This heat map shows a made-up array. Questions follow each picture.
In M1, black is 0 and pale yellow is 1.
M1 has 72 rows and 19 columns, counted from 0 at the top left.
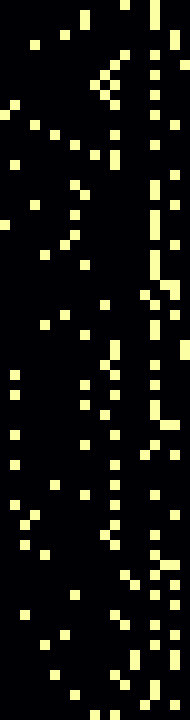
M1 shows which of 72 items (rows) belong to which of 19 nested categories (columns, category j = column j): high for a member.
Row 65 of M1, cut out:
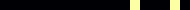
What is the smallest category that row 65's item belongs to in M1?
13
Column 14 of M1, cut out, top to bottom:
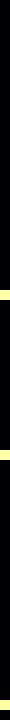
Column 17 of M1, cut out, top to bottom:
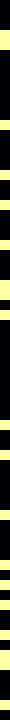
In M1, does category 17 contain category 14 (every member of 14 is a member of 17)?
yes
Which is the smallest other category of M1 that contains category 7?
15
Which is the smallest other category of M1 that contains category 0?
15
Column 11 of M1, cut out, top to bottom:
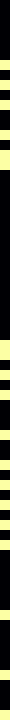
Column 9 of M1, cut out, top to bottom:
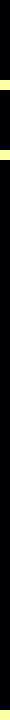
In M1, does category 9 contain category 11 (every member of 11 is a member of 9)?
no
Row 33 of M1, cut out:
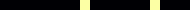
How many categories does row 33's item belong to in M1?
2
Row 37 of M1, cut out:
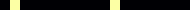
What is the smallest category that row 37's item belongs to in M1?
1
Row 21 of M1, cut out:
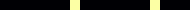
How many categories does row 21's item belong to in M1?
2
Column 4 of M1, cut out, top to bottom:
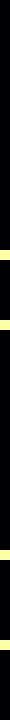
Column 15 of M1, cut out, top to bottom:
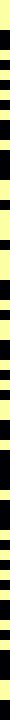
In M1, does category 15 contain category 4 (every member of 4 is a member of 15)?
yes
